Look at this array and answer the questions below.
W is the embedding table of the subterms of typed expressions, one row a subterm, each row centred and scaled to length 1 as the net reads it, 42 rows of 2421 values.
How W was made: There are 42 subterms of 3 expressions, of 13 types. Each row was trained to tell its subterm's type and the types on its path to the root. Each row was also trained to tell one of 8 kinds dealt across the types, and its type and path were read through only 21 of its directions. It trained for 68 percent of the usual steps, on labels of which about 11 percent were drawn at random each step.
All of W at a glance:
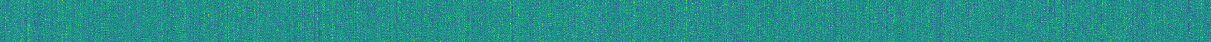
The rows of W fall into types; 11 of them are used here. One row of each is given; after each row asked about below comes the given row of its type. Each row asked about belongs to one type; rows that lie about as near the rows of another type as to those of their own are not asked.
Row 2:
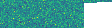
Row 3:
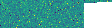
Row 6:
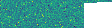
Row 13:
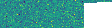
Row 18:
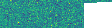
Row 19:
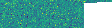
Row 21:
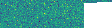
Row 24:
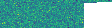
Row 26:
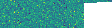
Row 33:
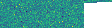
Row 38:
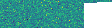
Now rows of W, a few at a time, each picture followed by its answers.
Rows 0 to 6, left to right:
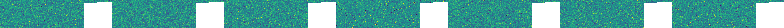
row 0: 18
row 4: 18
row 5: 21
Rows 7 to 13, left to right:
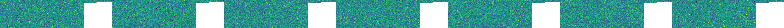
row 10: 26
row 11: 18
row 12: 6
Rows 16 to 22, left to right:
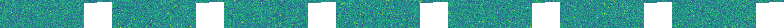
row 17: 2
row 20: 2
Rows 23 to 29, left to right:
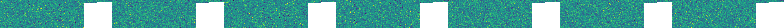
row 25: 13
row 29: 6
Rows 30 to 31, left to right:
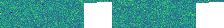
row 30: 18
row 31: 6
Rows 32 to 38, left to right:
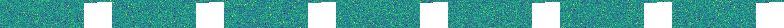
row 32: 38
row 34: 2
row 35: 38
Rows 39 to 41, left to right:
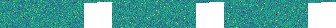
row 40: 24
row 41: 2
